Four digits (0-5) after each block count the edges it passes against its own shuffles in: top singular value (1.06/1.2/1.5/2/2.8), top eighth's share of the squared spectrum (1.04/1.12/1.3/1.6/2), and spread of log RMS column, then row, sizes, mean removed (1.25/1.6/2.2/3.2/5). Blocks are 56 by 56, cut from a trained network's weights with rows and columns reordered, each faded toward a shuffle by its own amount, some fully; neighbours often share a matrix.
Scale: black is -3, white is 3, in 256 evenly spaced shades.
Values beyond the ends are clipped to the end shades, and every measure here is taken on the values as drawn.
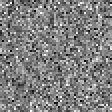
2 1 0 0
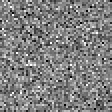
0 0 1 0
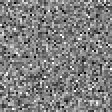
0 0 0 0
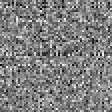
3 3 0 2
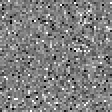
0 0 0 0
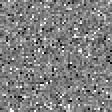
0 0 0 0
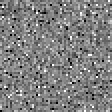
1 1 0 0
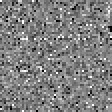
2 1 0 1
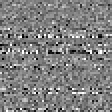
4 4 0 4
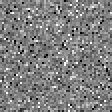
0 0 0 0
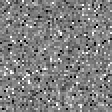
1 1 0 0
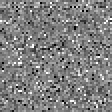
2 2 0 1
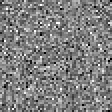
1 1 0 0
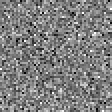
2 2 0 1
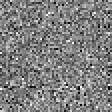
2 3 0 1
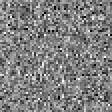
2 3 0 1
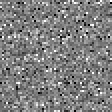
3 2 0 2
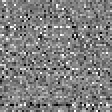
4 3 1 3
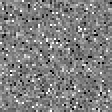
1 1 0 0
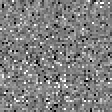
2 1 0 1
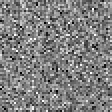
1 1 0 0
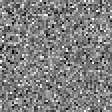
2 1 0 0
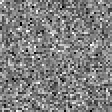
1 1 0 0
